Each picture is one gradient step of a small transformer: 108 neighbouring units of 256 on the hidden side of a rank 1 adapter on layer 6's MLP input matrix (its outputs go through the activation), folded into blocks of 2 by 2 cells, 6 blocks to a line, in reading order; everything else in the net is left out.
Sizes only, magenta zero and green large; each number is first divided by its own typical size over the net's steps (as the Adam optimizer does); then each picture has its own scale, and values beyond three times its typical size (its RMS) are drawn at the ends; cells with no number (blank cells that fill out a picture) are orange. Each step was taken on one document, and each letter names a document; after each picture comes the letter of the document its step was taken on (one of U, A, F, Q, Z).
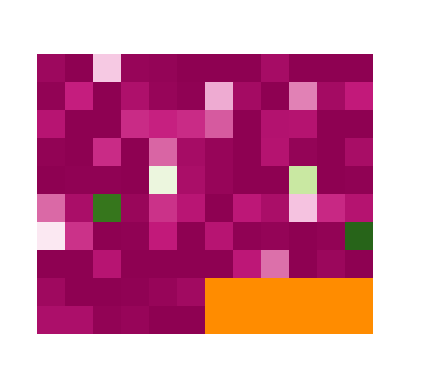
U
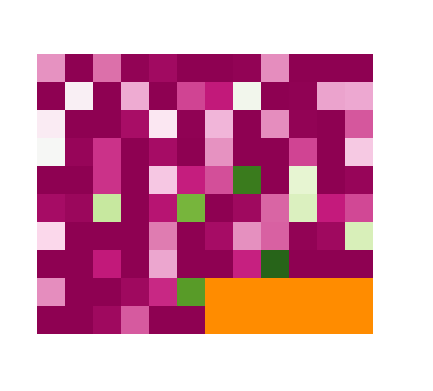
U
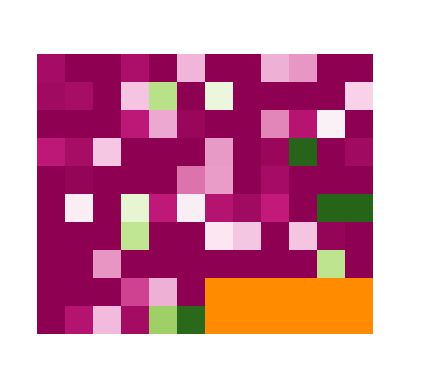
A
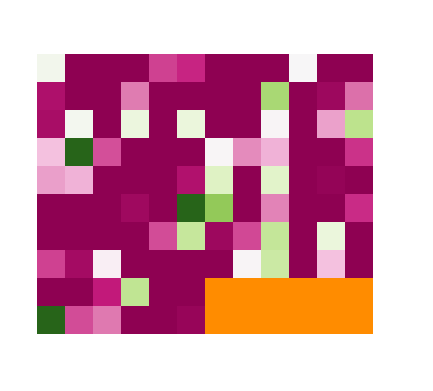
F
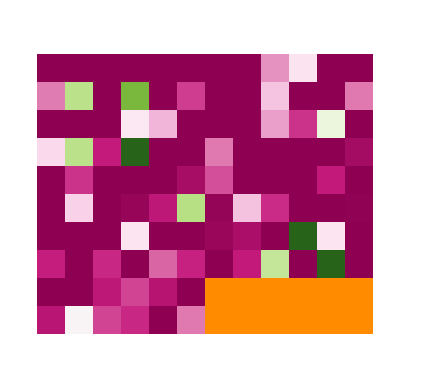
A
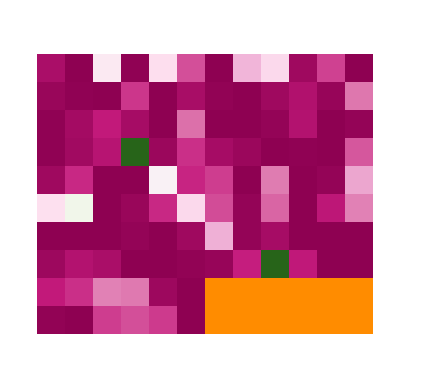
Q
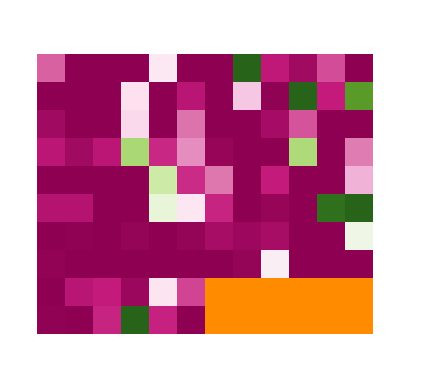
Q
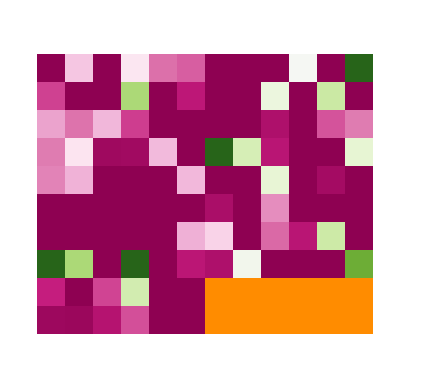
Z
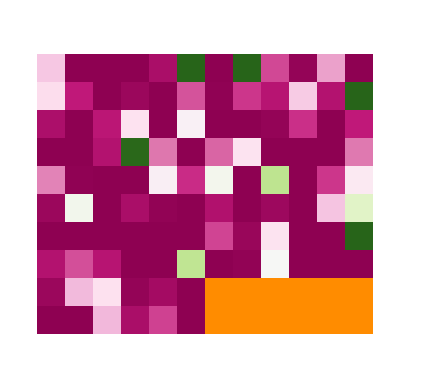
Q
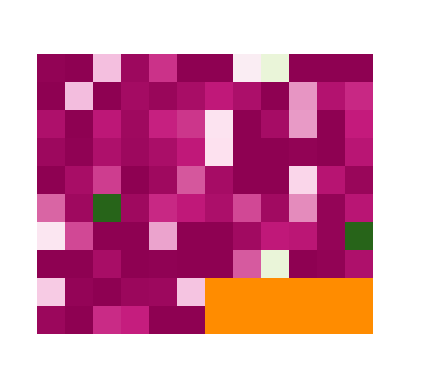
U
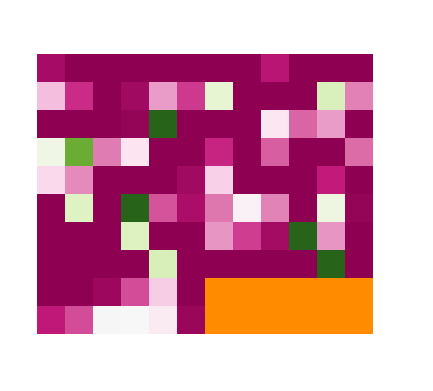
A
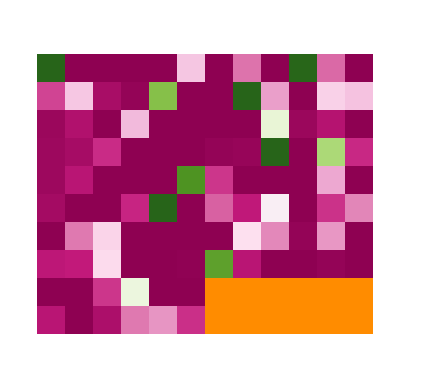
F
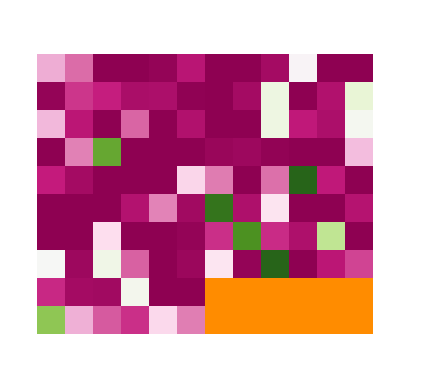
F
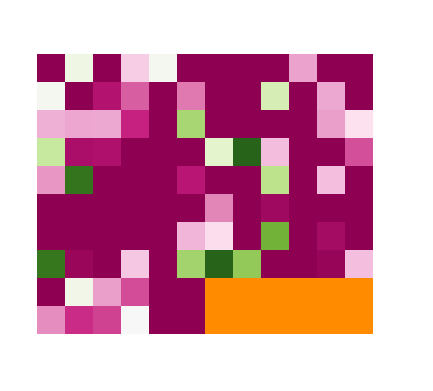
Z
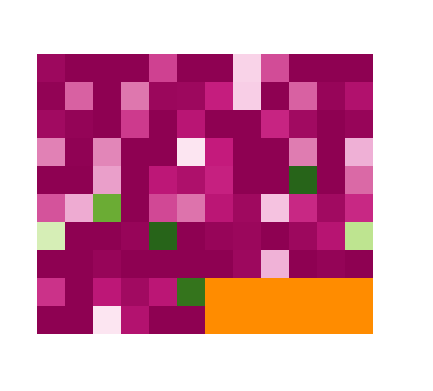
U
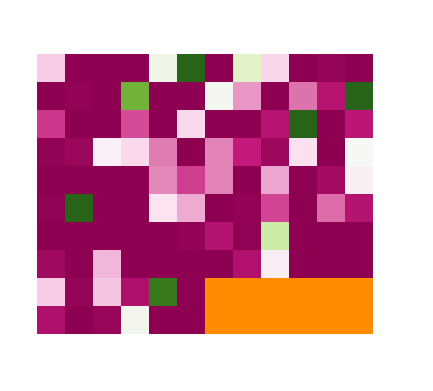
Q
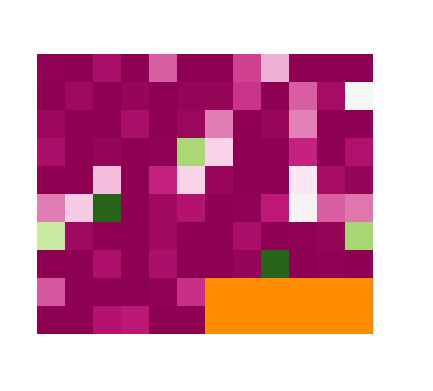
U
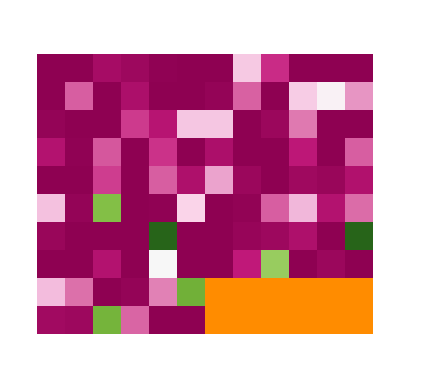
U
